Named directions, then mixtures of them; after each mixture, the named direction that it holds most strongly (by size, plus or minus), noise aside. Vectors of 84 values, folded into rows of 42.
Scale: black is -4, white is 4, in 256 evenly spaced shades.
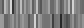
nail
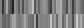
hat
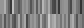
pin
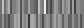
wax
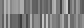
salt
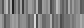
nail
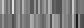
hat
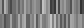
pin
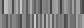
salt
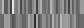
nail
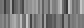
salt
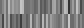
salt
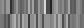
wax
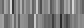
nail
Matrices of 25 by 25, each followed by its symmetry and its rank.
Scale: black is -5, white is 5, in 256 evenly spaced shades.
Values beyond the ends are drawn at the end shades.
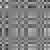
symmetric, rank one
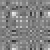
symmetric, rank two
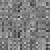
neither, rank three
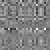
neither, rank three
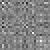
symmetric, rank three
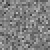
neither, full rank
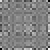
symmetric, rank two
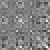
symmetric, rank three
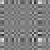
symmetric, rank one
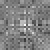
symmetric, rank three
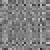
neither, rank three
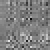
neither, rank three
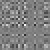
symmetric, rank two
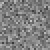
neither, full rank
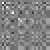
symmetric, rank three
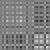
symmetric, rank one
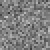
neither, full rank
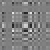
symmetric, rank one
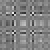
symmetric, rank two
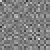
symmetric, rank three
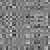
neither, rank three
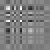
symmetric, rank one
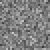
neither, full rank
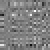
neither, rank three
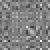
symmetric, rank three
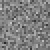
neither, full rank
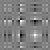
symmetric, rank one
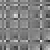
symmetric, rank two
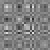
symmetric, rank two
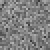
neither, full rank
